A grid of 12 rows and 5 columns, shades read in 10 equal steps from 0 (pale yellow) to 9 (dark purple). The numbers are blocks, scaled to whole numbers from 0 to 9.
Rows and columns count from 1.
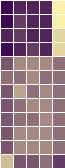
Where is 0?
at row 1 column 5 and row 2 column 5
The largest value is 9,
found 3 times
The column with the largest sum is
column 1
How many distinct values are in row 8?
3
